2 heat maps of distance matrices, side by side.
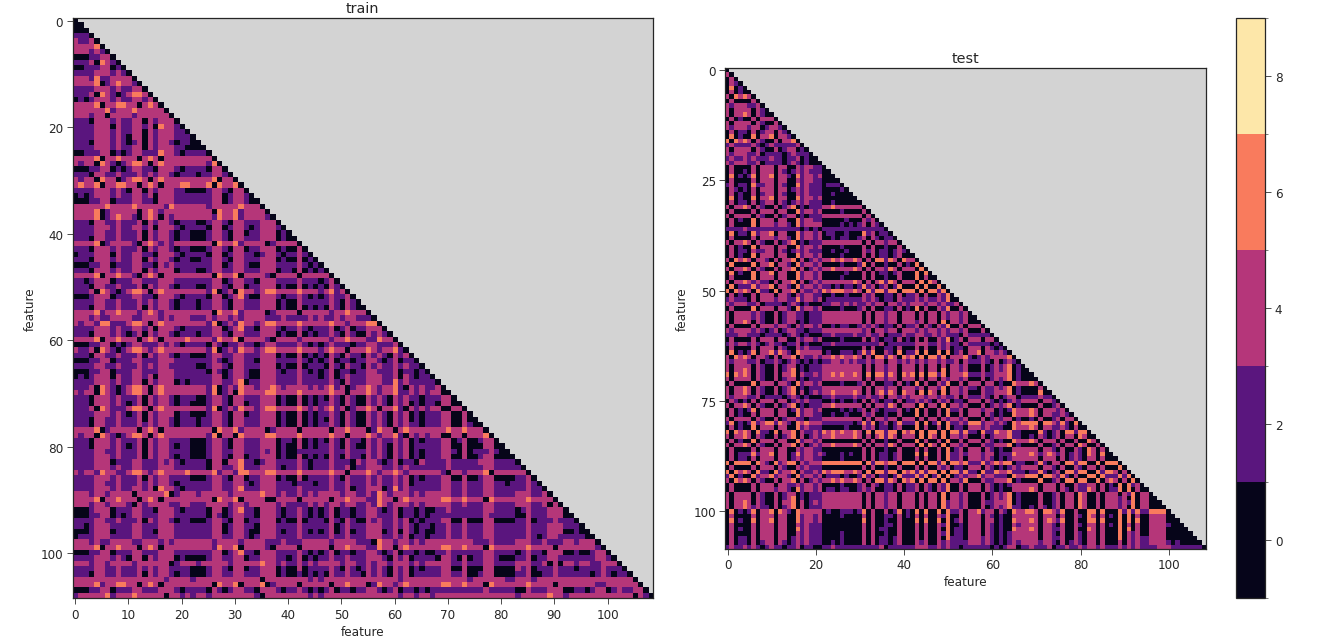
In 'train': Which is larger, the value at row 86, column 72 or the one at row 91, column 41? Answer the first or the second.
the second
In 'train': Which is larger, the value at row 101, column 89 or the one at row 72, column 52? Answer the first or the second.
the first
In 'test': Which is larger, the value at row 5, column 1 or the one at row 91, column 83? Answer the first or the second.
the first
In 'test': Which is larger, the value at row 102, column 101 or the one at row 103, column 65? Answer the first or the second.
the second
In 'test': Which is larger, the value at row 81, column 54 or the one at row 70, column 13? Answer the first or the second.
the second
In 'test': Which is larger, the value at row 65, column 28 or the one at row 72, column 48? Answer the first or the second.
the first
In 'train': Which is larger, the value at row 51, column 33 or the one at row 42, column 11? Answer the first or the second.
the first
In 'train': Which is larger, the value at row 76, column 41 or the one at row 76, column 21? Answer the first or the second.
the second
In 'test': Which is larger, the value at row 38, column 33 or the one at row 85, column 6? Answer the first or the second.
the first
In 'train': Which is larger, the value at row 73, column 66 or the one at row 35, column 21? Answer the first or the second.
the second
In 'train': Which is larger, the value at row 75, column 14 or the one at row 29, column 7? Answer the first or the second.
the first
